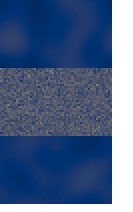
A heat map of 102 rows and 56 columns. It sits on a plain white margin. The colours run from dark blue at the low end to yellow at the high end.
It is made of 3 by 1 panels. Panel 1,1: very low, smooth, faint in contrast. Panel 2,1: low, fine-grained. Panel 3,1: very low, smooth, faint in contrast.
